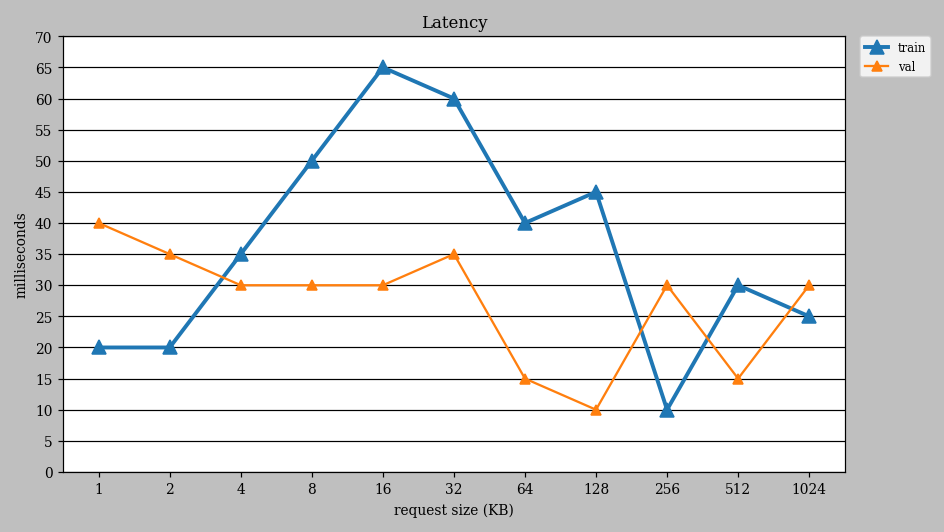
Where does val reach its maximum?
1
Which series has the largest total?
train
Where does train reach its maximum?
16
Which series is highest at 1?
val
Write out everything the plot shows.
Title: Latency
x-axis: request size (KB), ticks 1 2 4 8 16 32 64 128 256 512 1024
y-axis: milliseconds, ticks 0 5 10 15 20 25 30 35 40 45 50 55 60 65 70
Legend: train, val
Values:
train: 20 20 35 50 65 60 40 45 10 30 25
val: 40 35 30 30 30 35 15 10 30 15 30
